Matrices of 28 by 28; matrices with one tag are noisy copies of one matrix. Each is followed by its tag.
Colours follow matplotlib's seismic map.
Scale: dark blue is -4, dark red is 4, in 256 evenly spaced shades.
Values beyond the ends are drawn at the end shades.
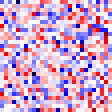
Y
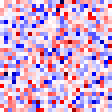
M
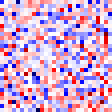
Y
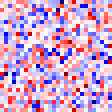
M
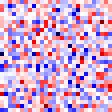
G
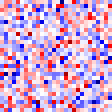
M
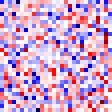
Y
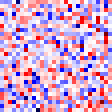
Y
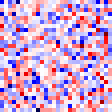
Y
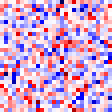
M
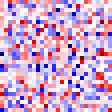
G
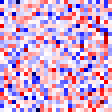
Y
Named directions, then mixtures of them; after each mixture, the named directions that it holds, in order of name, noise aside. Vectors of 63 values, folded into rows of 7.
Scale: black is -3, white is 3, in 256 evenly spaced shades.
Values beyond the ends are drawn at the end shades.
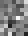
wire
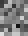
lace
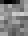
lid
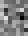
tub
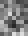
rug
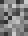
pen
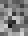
rug, wire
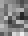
rug, tub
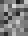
pen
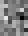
tub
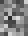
pen, rug, wire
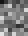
lace, lid, rug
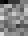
lace, lid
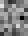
lace, lid, tub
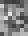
lid, rug, tub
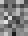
pen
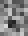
rug, wire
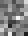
wire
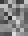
pen, rug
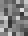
tub, wire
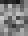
lid, rug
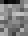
lid
